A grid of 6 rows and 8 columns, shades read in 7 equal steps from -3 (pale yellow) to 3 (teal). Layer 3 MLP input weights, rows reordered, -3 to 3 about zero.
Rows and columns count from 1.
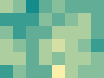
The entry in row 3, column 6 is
-1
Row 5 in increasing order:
-1 -1 -1 -1 -1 0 0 1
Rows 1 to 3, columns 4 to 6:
1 0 1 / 0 1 0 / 1 -1 -1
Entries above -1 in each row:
7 7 5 4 3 6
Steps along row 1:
up up down down up same same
